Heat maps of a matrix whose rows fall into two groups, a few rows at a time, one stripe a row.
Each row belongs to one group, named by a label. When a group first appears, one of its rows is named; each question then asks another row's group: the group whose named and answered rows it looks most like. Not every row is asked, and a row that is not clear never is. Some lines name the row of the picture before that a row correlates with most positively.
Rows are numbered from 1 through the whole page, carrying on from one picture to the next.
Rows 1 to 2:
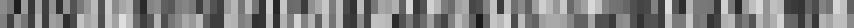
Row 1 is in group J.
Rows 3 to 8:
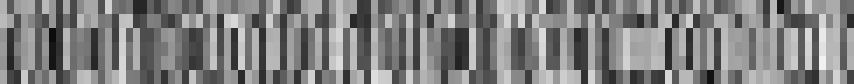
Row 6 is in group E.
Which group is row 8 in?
J
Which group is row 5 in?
E
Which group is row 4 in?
J
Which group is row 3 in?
E
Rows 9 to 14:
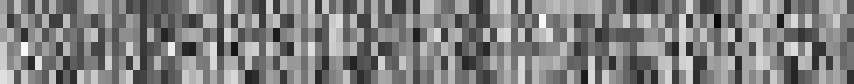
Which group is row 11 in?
J
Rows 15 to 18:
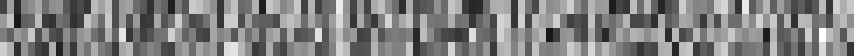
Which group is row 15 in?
J
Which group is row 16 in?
J
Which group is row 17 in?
E
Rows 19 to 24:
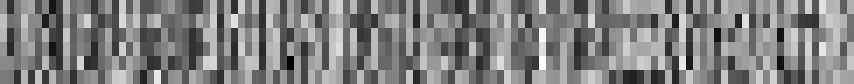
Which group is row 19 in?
E
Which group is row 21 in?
E
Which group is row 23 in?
E
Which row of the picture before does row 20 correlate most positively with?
18
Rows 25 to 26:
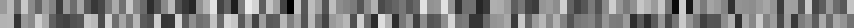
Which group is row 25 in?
E
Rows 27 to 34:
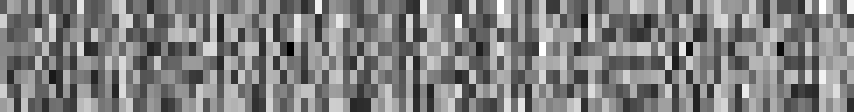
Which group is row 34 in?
J
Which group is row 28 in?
J
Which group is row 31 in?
J
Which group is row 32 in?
E
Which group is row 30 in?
E
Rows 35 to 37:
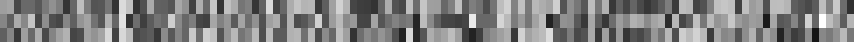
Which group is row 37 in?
J
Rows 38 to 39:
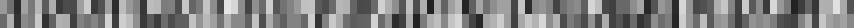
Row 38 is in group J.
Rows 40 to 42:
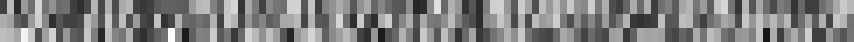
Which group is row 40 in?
J
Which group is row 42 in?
E
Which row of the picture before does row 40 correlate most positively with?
39
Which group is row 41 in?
J
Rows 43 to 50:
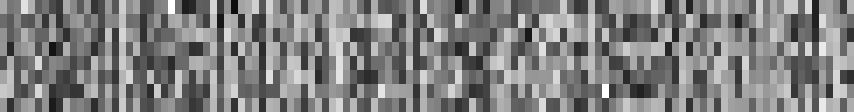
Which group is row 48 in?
J
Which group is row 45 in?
J
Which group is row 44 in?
J
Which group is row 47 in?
J
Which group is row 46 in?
E
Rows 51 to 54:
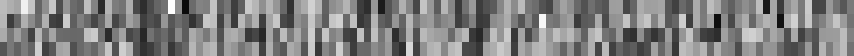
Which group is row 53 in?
J
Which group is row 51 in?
E
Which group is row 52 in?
E
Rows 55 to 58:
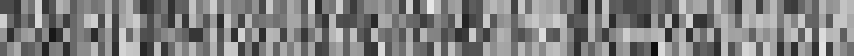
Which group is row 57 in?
E
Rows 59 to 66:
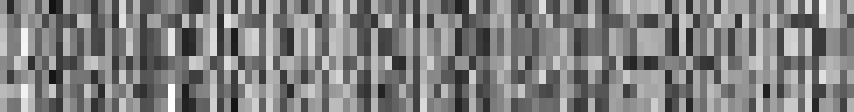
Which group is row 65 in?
E
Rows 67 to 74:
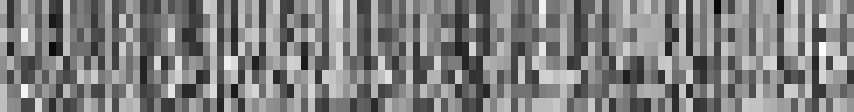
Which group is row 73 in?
E
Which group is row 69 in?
E
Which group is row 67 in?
E
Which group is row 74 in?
J
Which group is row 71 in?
J
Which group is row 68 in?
E
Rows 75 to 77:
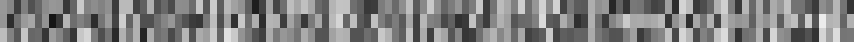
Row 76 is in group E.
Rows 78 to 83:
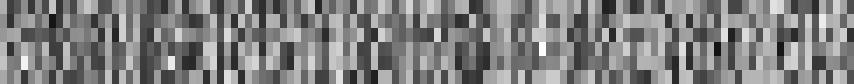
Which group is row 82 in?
E
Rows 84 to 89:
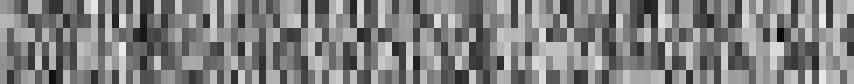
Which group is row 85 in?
J
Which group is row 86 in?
E
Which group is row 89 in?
E
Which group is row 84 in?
J
